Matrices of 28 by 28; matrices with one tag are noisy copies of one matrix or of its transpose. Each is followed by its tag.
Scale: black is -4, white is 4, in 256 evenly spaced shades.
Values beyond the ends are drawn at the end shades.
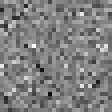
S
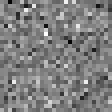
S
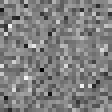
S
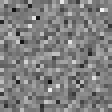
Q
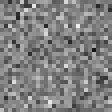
S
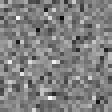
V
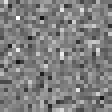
V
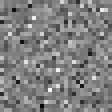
Q
